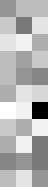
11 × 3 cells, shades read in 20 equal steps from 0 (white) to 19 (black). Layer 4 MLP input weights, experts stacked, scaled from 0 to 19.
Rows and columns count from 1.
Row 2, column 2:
10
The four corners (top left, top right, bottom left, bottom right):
8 5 5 8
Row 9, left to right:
6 1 10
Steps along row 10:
down up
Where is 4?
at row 2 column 1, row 4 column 3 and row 8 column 1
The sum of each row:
18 16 9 16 22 11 20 11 17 27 15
